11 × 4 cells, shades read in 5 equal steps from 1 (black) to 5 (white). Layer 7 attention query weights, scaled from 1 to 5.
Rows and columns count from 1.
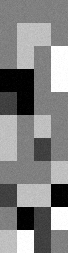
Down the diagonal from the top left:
3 4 3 5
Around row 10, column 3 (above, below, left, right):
4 2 1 5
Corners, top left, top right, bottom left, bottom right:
3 3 4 3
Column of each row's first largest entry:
1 2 4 4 3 1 1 4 2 4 2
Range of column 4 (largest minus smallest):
4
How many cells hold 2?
5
